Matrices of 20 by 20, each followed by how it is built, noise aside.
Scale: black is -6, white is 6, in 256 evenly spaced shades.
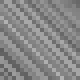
Toeplitz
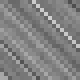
Toeplitz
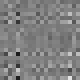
low rank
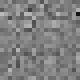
low rank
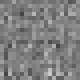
low rank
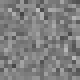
low rank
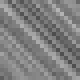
Toeplitz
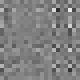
low rank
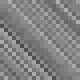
Toeplitz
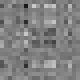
low rank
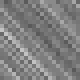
Toeplitz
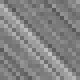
Toeplitz
